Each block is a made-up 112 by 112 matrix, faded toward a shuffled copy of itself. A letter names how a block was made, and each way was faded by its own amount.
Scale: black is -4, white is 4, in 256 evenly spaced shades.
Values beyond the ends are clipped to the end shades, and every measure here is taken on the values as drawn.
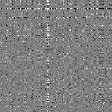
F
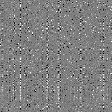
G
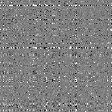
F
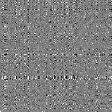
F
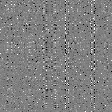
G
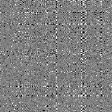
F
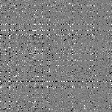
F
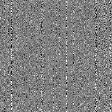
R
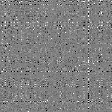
F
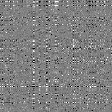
F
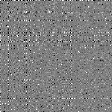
F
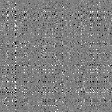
F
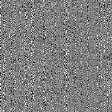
R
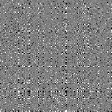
F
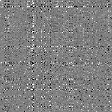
F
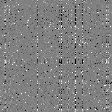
G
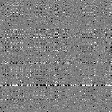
F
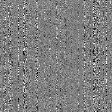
R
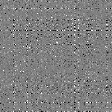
F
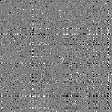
F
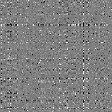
F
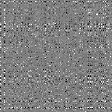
F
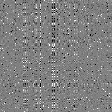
G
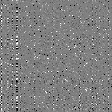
G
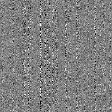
R
